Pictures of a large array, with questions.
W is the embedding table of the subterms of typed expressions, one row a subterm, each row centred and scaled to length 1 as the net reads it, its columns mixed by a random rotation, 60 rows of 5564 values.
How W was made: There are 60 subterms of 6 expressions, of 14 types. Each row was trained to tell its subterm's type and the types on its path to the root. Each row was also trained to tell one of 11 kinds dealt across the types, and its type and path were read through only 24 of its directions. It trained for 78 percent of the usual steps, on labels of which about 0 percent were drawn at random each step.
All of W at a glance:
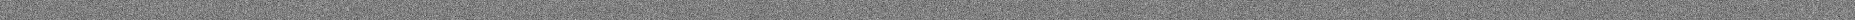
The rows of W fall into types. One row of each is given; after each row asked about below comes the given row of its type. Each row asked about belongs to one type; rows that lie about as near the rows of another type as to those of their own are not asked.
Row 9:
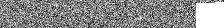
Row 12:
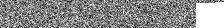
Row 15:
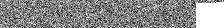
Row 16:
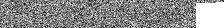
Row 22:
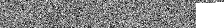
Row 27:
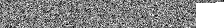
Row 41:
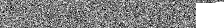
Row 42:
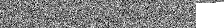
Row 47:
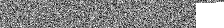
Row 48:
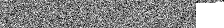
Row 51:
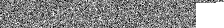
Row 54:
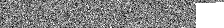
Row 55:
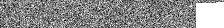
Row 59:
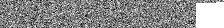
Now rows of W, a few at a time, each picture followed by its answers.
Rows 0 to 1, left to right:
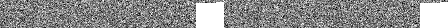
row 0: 51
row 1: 22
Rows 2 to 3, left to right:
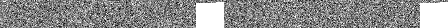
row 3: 47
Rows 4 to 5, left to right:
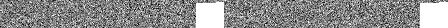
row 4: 41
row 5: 41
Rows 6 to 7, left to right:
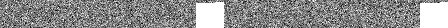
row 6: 55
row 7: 9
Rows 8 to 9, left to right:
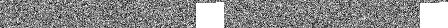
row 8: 22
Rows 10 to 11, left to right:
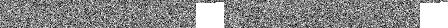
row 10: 27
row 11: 9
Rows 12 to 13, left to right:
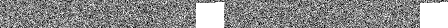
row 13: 9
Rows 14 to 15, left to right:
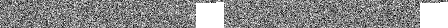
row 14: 51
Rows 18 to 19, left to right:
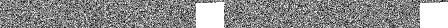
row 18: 54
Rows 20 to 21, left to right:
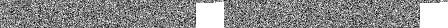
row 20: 48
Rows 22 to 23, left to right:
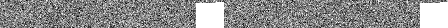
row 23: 12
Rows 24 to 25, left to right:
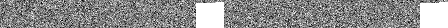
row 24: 54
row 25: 55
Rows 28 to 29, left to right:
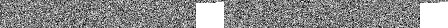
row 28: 16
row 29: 48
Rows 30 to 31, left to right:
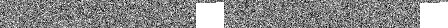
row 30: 12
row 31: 48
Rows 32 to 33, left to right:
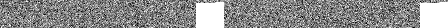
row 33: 47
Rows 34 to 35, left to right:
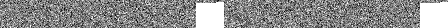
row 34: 41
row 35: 12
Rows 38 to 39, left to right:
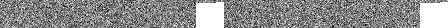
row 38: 22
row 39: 42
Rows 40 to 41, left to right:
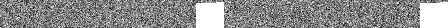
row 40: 22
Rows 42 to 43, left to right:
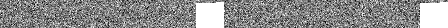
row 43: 59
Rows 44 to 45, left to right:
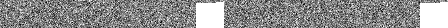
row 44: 9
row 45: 51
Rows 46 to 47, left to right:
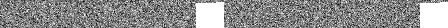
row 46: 59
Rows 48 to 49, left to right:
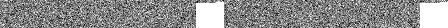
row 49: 54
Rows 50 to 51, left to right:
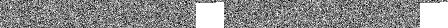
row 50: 54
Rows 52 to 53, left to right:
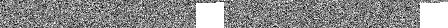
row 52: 55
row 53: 47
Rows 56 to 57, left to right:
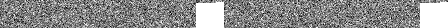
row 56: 59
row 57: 59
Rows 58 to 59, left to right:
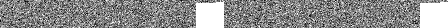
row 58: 41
